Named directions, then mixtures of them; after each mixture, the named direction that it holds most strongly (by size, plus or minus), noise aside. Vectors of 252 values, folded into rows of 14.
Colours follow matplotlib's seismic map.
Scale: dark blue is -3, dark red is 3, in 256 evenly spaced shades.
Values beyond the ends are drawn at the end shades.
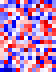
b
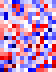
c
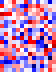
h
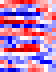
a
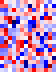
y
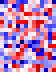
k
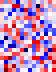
b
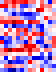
a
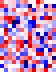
y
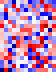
c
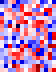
k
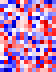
b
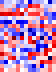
h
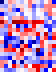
k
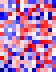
b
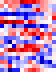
a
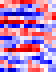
a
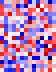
h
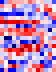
a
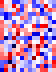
c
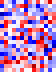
h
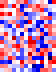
h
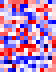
h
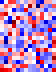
b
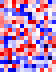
h
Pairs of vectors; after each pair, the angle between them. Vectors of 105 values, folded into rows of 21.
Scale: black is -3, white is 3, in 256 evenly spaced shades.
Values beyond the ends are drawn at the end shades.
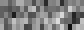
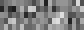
partly aligned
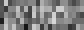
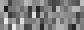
partly aligned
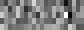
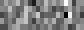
nearly opposite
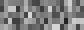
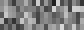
orthogonal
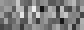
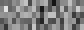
partly aligned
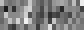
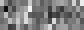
nearly parallel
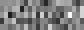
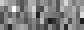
partly aligned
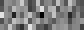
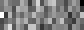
partly aligned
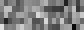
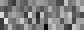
partly opposed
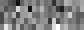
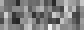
partly aligned
